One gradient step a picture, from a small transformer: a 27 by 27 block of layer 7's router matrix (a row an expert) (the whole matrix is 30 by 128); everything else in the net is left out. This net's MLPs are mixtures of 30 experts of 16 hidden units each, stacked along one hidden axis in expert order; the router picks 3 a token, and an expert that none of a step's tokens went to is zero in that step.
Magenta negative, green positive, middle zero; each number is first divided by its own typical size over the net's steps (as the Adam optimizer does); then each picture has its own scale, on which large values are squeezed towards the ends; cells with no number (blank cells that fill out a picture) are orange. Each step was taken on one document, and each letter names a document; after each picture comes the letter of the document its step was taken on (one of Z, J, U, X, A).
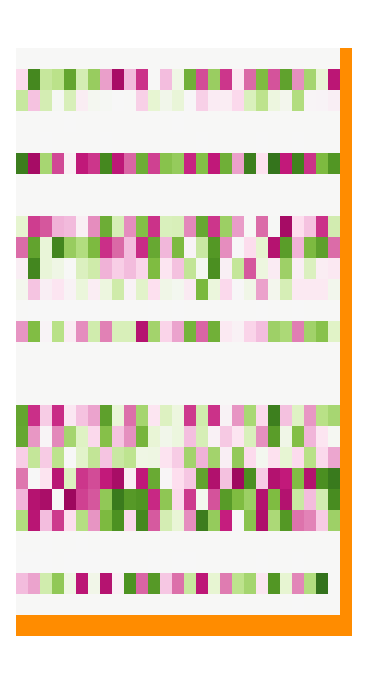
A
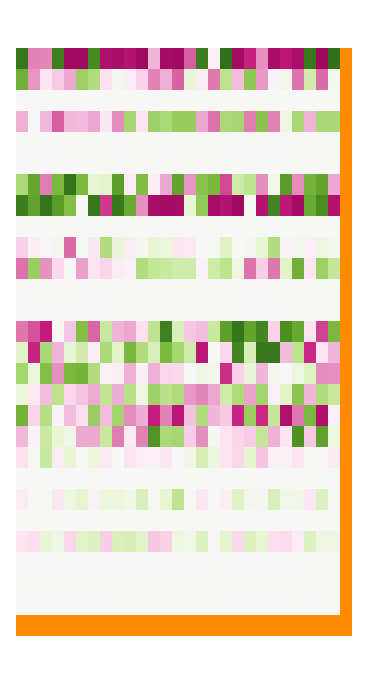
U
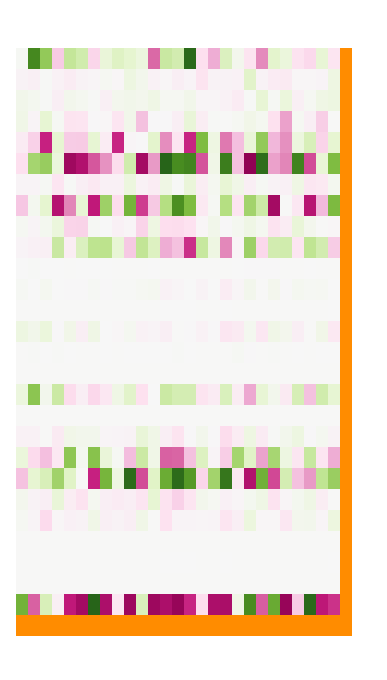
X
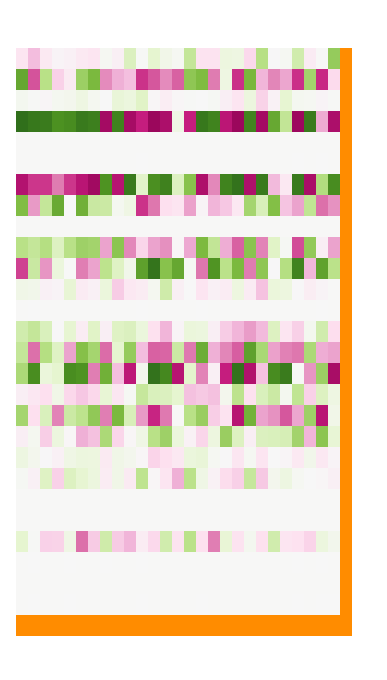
U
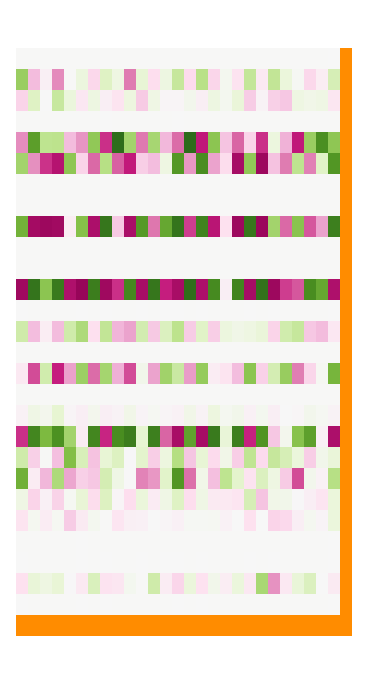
A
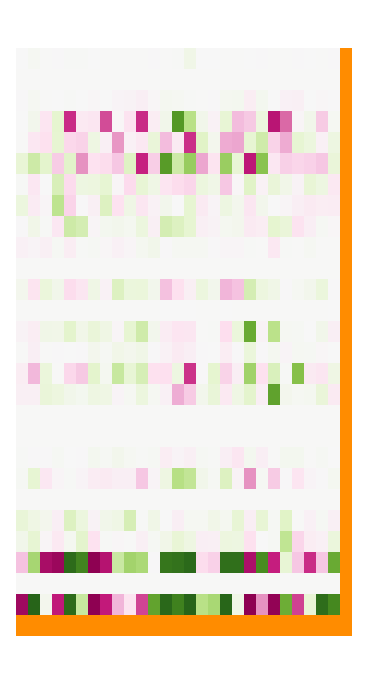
X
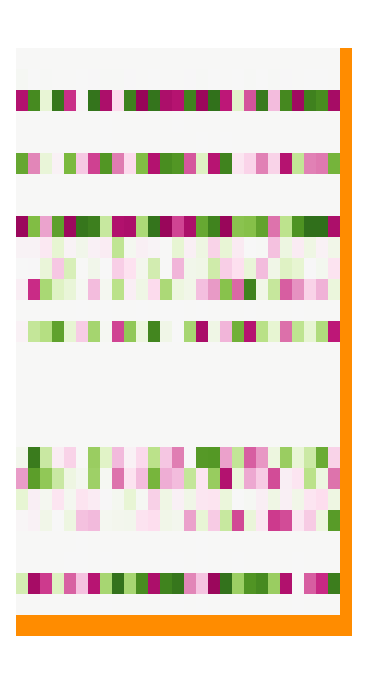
A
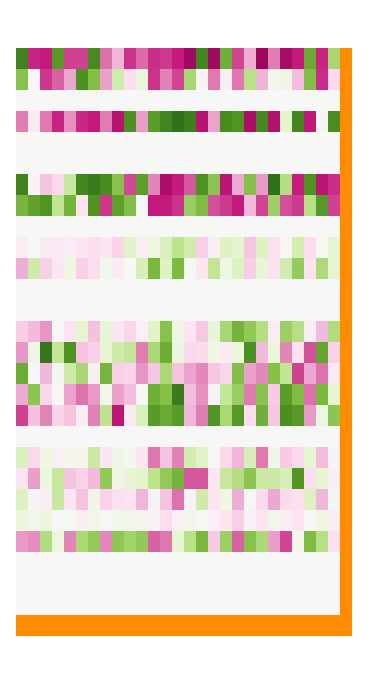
U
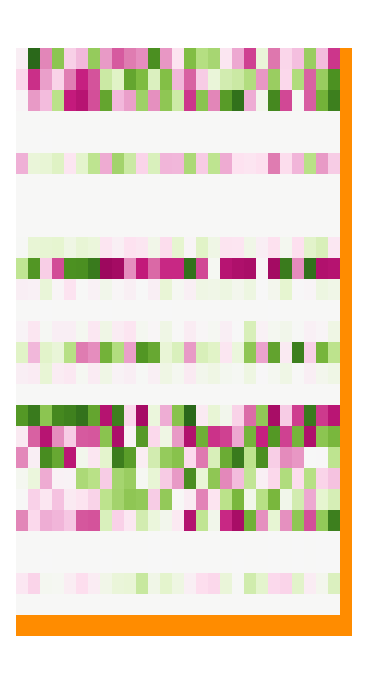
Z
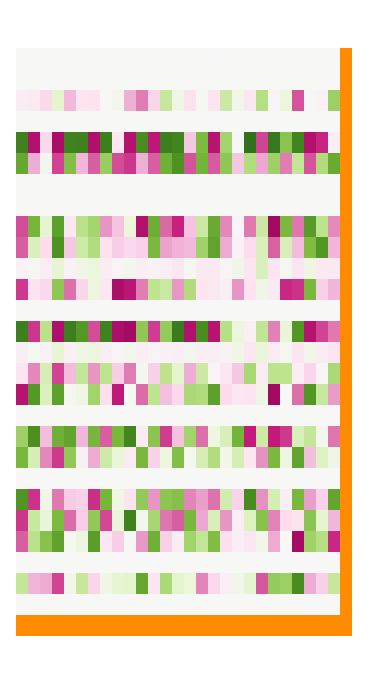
A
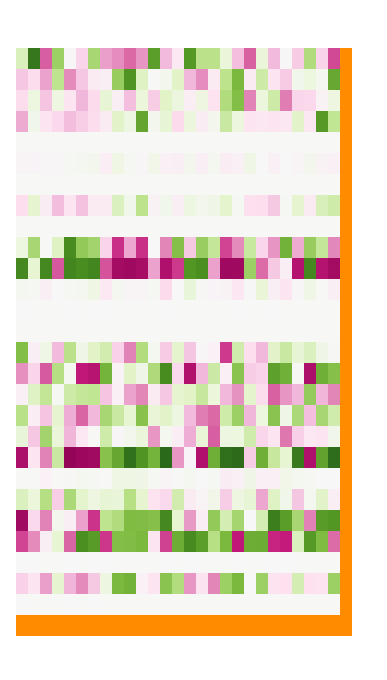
Z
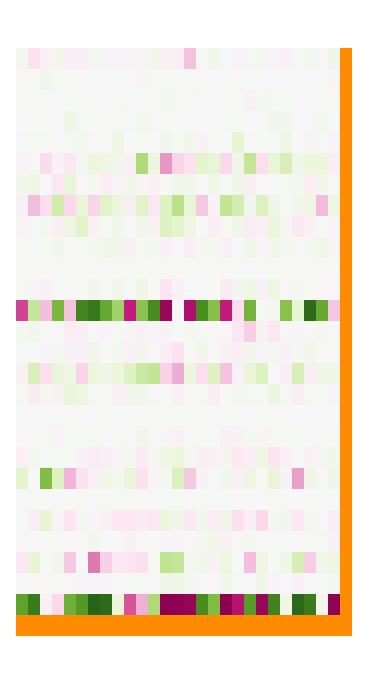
X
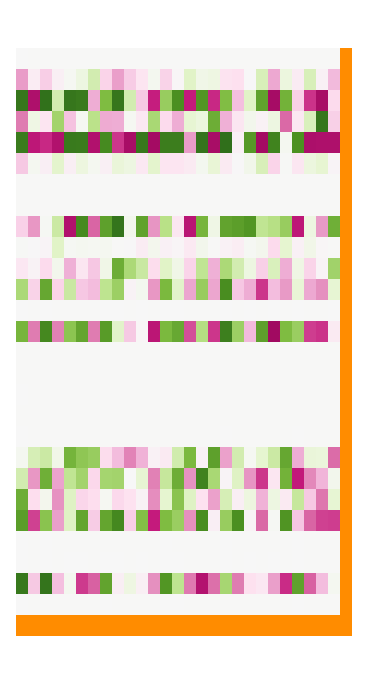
A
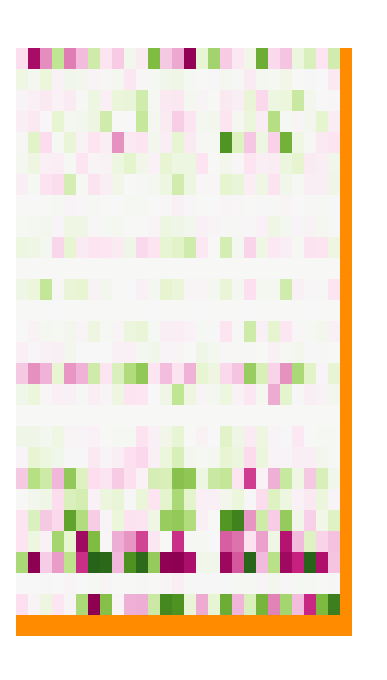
X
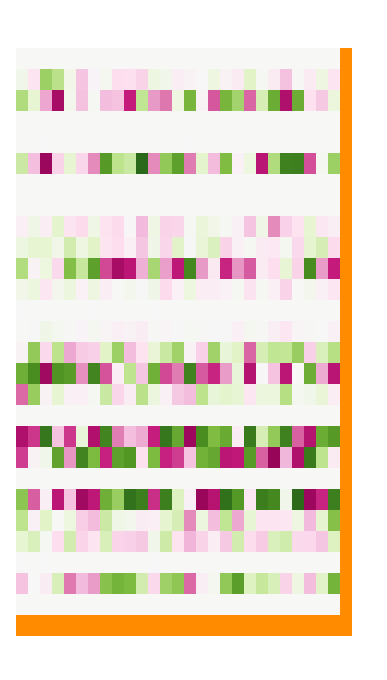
Z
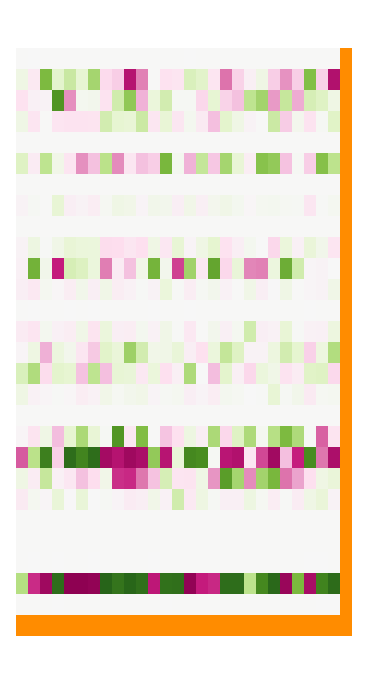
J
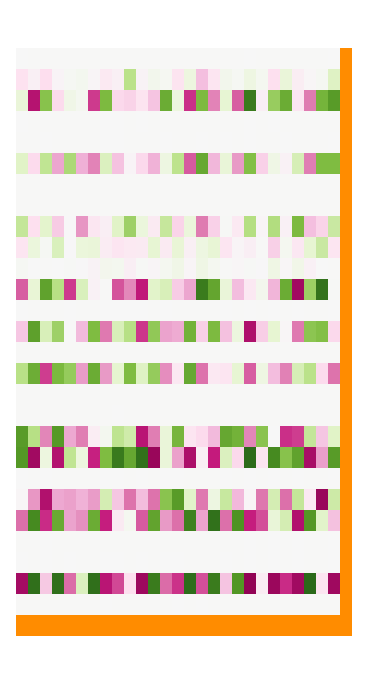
A
